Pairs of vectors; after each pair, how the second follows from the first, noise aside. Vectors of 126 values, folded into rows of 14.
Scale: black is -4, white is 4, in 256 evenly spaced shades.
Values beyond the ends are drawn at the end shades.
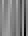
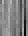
copied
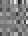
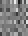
copied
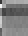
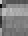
negated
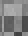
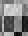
scaled up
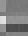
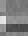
copied
